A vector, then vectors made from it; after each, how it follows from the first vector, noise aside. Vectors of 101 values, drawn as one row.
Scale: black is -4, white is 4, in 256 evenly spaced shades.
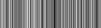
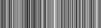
negated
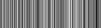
wrapped around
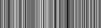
wrapped around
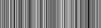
wrapped around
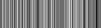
wrapped around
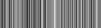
negated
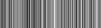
negated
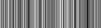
wrapped around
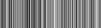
negated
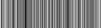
wrapped around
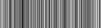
wrapped around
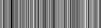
wrapped around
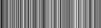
wrapped around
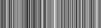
negated
